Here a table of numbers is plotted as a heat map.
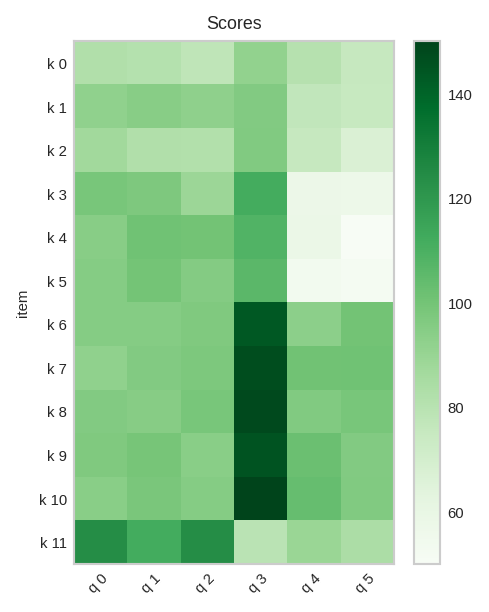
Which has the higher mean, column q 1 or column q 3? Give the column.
q 3
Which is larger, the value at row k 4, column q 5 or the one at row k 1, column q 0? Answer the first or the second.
the second
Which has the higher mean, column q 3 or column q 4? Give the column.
q 3
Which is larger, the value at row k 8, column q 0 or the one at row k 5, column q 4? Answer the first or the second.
the first
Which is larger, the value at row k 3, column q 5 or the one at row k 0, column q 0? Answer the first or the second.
the second
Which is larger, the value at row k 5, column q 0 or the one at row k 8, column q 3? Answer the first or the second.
the second
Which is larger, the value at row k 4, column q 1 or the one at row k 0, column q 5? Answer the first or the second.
the first
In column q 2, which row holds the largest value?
k 11
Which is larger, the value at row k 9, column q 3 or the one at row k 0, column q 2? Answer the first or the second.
the first
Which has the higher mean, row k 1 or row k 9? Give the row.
k 9
